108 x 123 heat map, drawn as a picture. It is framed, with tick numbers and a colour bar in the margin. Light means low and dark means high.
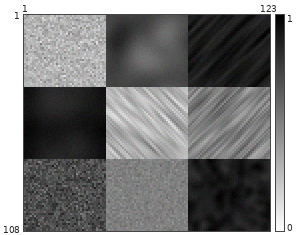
It is made of 3 by 3 panels. Panel 1,1: low, fine-grained. Panel 1,2: high, smooth. Panel 1,3: very high, slanting up to the right, faint in contrast. Panel 2,1: very high, smooth, faint in contrast. Panel 2,2: low, slanting down to the right. Panel 2,3: middling, slanting up to the right. Panel 3,1: high, fine-grained. Panel 3,2: middling, fine-grained, faint in contrast. Panel 3,3: very high, blotchy, faint in contrast.
